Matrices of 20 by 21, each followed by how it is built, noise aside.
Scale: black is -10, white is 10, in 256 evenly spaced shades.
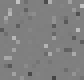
sparse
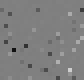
sparse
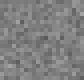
noise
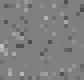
sparse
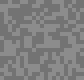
noise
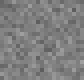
noise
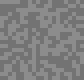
noise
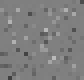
sparse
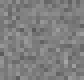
noise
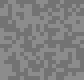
noise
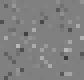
sparse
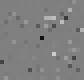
sparse
